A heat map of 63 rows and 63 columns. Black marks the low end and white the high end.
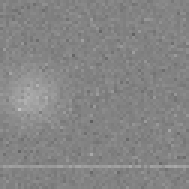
Ninth with the highest average: middle left. Histogram: skewed, a long tail of high values. Bumps: one, in the middle left. Average level on the scale: 50%. Odd lines: row 56.
